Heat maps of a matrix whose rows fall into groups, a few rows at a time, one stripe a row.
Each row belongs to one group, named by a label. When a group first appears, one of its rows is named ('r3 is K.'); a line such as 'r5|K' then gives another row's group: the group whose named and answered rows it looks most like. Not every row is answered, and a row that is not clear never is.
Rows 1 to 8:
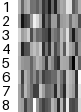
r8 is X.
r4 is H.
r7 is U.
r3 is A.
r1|A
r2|H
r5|A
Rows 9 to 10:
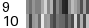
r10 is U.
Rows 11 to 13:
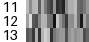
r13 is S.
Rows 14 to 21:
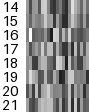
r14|A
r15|A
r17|U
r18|X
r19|A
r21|H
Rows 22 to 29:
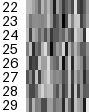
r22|U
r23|A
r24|U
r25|X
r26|H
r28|H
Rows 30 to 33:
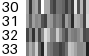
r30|U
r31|U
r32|S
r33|A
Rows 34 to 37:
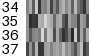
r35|H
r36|U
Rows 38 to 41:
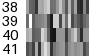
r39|X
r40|X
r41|S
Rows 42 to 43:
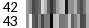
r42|X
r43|X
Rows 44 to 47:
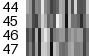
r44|X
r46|S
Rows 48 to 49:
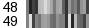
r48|H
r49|X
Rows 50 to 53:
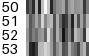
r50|S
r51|U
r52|U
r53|H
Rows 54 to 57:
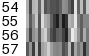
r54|U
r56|A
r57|S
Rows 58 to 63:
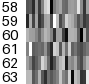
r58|S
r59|S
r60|A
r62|X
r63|X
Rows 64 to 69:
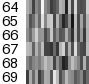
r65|U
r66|U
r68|A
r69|S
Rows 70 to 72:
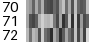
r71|H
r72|U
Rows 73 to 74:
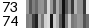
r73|U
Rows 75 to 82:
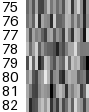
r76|S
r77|U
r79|S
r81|X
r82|H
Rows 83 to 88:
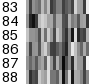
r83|U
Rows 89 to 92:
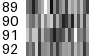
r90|U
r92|S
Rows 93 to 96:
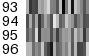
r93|H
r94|S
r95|S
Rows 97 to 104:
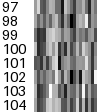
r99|H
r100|H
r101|S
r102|U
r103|H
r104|H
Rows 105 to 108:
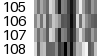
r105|A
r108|A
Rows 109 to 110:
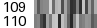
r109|U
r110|H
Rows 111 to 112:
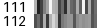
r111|H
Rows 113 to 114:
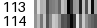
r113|U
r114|A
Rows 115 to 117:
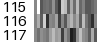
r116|S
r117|A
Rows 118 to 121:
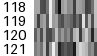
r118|X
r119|U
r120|S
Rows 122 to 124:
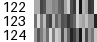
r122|X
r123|A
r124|U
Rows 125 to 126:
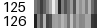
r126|S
